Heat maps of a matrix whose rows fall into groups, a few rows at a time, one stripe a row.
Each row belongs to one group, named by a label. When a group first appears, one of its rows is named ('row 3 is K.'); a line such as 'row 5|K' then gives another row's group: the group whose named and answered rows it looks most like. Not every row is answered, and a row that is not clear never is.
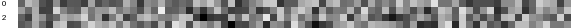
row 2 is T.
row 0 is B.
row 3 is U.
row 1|U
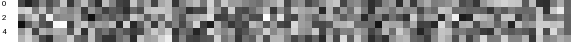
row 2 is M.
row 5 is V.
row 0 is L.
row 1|V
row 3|U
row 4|V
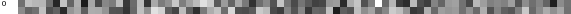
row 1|V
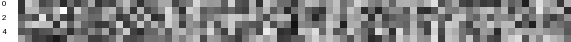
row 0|B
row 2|L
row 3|M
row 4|B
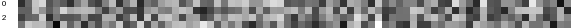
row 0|L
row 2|L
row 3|M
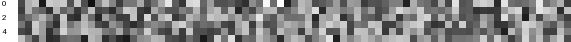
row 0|M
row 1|B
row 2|L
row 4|T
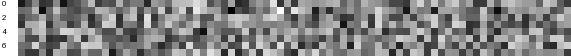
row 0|B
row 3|L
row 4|T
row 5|V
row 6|T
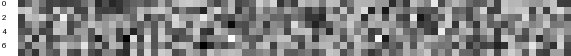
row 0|B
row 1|V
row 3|U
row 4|U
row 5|L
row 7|L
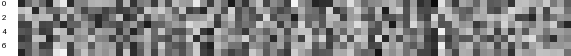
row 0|U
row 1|V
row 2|M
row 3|B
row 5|T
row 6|U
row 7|U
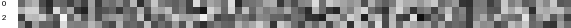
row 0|B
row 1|V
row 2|M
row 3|T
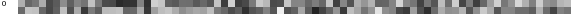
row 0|V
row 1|M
